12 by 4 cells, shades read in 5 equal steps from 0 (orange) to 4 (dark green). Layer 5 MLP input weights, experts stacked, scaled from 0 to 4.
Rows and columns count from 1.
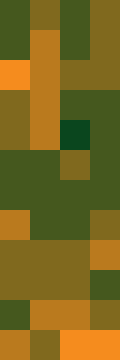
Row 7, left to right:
3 3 3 3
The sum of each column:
25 22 28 26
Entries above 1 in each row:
4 3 2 3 3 4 4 3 3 4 2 1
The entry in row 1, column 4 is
2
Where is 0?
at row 3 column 1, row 12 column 3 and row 12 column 4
